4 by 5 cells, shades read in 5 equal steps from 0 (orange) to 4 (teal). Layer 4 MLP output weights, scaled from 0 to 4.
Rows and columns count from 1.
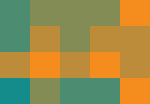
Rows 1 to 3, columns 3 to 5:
2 2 0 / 2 1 1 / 1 0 1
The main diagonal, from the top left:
3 1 1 3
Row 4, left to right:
4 2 3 3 0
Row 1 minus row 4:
-1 0 -1 -1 0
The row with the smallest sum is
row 3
